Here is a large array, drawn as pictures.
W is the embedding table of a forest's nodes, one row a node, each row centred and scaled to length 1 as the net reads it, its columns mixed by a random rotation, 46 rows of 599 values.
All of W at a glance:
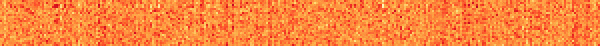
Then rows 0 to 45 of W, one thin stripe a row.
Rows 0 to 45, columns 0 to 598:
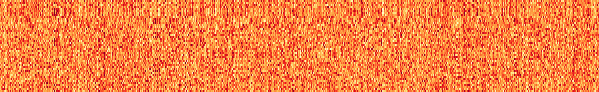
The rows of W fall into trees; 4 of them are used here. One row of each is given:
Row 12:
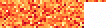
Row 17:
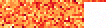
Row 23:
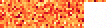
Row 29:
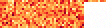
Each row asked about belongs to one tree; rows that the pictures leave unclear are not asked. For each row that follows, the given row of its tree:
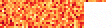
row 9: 29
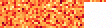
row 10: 29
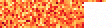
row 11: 29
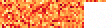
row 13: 12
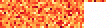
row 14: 23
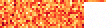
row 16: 29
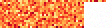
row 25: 12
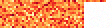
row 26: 17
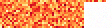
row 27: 12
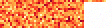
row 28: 17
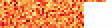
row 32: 29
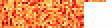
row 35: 29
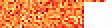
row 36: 17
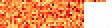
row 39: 23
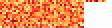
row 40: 12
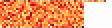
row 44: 12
